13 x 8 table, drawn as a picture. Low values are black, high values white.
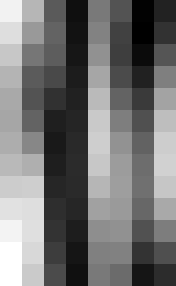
The bottom left is the ninth with the highest average. The top right is the ninth with the lowest average. Streaks run downward.
